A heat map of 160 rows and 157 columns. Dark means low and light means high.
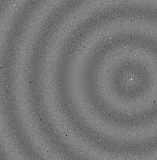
An odd patch, calmer than its surroundings, sits in the centre. The centre is the smoothest part. Concentric rings centre on the middle right. There is no seam.
